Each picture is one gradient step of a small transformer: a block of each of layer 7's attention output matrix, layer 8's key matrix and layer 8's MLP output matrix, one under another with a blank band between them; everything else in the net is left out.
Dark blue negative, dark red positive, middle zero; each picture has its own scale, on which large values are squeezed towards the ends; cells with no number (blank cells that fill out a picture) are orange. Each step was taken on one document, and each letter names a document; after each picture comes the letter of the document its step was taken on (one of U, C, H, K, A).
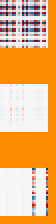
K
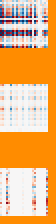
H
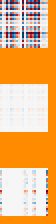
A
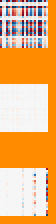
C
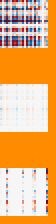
H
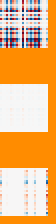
A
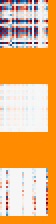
H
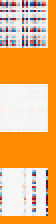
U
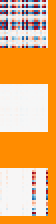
K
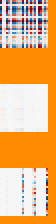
C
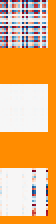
K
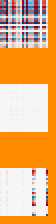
K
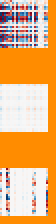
H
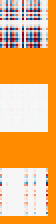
A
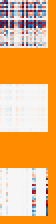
K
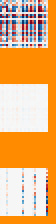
C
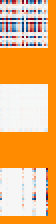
U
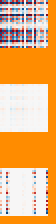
H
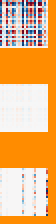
C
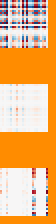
K
